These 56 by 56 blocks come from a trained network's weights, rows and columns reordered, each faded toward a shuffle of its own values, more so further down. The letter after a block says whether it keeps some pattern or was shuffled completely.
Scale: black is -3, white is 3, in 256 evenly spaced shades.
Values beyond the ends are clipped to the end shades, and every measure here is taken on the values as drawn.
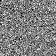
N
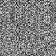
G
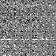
G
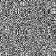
G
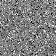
N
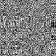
G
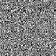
G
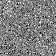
N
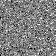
N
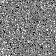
N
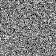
N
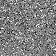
N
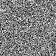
N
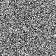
N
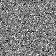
N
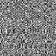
G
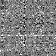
G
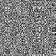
G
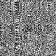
G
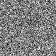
N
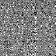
G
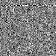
G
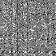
G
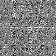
G
